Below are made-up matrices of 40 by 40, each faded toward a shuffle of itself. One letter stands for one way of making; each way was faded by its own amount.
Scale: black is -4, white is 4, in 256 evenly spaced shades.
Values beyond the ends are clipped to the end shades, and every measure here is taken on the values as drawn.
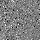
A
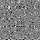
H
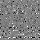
H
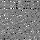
H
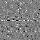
H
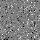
A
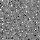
A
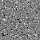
A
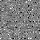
H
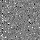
A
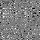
H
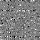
H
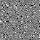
H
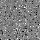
A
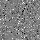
A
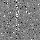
A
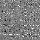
H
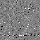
H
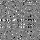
H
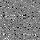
H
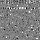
H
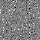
A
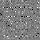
H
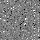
A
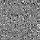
H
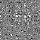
H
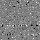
H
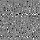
H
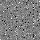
A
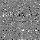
H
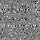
H
